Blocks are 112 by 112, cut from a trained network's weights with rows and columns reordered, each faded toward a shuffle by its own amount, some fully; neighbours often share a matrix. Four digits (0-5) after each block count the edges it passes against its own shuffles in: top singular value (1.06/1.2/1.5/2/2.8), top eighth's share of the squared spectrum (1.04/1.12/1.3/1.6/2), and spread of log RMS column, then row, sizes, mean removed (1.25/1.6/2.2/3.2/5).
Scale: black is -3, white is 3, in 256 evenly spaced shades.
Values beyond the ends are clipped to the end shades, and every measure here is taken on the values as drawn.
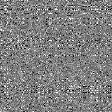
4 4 2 3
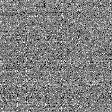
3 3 2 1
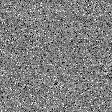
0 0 0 0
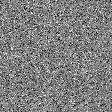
0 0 0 0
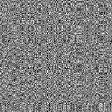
4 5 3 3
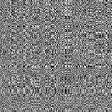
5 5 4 3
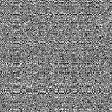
5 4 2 3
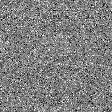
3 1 0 1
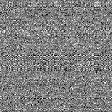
5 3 1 3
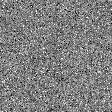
2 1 0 0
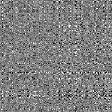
4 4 3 3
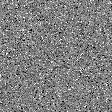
0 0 0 0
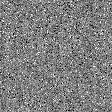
1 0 0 0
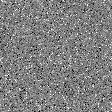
0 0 0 0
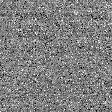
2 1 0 0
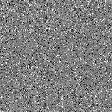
3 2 1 1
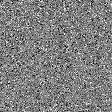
2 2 0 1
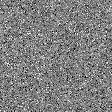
2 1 0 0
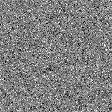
3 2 0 1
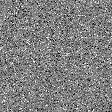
1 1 0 0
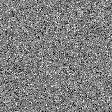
2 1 0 0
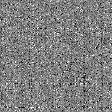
3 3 1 2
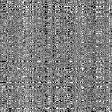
4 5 3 4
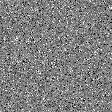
1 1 0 0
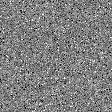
1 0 0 0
